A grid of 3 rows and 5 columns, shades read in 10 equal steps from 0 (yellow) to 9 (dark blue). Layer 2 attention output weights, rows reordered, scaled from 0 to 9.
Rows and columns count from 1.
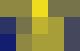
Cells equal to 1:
0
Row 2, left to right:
8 5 2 3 7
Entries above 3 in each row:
4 3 3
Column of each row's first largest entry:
4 1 1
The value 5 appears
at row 1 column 4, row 1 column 5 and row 2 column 2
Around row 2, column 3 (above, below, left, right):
0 3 5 3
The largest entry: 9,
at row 3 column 1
